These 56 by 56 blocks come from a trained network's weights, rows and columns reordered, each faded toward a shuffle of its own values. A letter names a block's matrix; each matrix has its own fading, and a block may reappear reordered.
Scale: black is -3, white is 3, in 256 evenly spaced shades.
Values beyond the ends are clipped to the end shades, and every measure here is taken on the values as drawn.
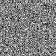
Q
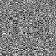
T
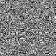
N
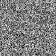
Q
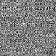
T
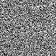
Q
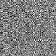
N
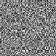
T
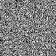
Q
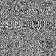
N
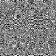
N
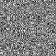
N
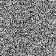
Q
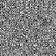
N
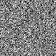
Q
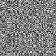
T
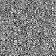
N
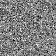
Q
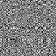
T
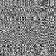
T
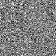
N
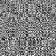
T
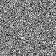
Q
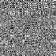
N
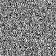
Q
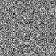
T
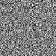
T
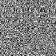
N
